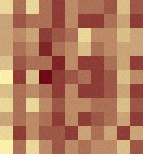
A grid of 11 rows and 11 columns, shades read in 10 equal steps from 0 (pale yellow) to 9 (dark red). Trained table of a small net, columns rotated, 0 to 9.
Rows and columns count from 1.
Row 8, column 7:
4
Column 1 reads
1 3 3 3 2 0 2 1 3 1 0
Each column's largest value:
3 7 5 9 8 7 7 7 6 7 7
